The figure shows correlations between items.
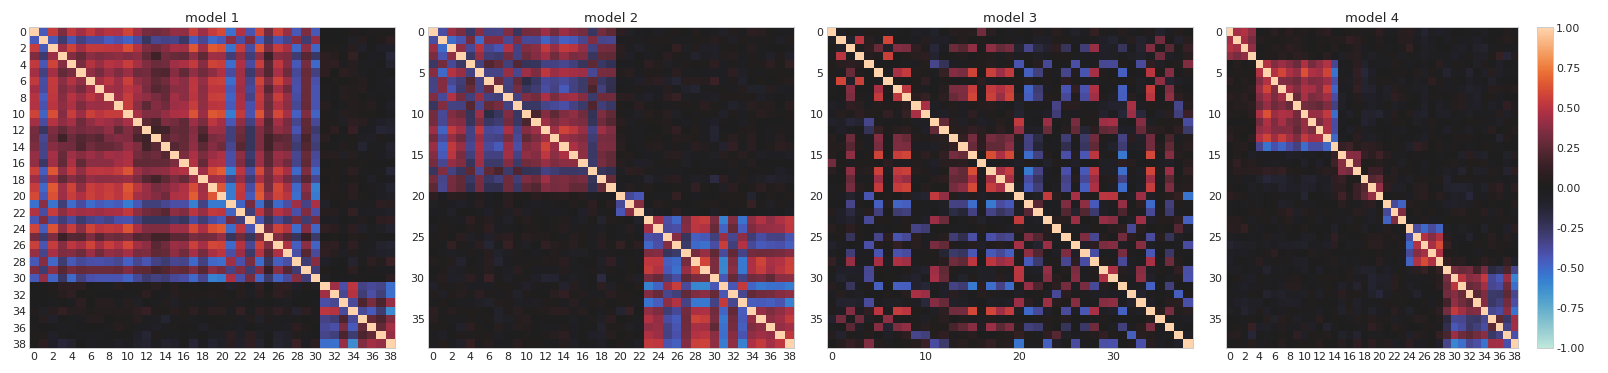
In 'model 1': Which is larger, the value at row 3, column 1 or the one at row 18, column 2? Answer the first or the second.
the second
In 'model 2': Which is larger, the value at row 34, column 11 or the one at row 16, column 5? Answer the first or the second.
the second
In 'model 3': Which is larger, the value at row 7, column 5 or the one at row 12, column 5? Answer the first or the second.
the first
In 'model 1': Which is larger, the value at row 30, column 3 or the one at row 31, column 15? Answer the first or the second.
the second
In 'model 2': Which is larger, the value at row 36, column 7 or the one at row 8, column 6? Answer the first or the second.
the first
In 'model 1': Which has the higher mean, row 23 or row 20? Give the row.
20
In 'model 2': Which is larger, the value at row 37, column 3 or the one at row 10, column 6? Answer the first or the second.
the first
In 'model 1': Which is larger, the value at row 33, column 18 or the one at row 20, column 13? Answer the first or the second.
the second
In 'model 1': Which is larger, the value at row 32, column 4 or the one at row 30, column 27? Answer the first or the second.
the first
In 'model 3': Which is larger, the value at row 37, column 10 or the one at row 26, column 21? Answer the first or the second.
the second
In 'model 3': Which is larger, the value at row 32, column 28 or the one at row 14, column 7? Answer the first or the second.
the second
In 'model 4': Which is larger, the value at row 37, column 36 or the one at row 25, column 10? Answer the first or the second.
the second
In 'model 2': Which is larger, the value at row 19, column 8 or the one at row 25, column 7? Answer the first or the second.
the first
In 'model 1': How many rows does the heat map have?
39
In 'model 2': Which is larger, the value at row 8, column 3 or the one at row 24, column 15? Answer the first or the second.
the first
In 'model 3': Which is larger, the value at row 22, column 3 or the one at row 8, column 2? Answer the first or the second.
the second
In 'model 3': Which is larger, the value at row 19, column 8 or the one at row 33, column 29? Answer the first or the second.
the first
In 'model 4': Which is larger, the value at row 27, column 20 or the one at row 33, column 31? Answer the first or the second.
the second
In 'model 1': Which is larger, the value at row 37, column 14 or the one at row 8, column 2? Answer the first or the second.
the second
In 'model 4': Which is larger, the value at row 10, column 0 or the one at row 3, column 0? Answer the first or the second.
the second
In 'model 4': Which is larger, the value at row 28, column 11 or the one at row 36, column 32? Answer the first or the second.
the first
